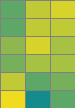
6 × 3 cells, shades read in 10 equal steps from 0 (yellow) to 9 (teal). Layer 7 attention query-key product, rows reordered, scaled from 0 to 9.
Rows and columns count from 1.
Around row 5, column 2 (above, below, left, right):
3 9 2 5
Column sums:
23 23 20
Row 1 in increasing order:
1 2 6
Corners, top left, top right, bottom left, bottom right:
6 1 0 6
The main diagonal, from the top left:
6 2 3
